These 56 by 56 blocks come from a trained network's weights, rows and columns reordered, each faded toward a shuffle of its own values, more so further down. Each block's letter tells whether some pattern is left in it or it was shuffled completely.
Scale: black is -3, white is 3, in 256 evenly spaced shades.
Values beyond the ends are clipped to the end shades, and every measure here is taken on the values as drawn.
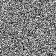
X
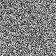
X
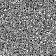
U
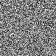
X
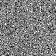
U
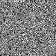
U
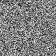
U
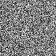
X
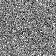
U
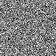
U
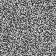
U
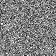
X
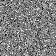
X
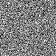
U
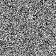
X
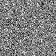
U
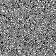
X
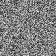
U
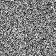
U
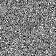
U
